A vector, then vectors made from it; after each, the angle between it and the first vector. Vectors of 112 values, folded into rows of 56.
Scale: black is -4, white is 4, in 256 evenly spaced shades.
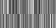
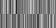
partly aligned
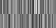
partly opposed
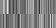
nearly parallel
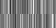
partly aligned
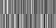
partly aligned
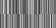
nearly parallel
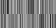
nearly opposite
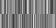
orthogonal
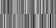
partly opposed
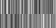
partly aligned
